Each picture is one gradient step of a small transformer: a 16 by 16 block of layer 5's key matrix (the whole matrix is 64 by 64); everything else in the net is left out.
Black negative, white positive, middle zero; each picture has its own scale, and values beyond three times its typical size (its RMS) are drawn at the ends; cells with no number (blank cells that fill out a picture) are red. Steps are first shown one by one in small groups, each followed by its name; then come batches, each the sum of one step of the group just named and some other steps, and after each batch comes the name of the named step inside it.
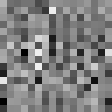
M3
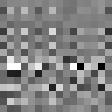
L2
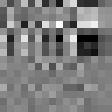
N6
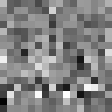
M3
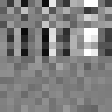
N6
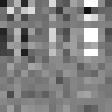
L2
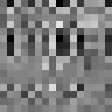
N6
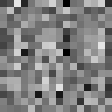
L2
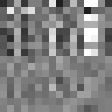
N6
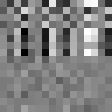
N6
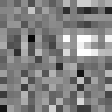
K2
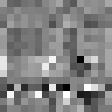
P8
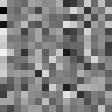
P8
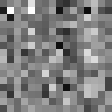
P8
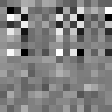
P8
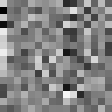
P8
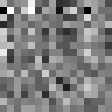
P8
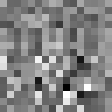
P8
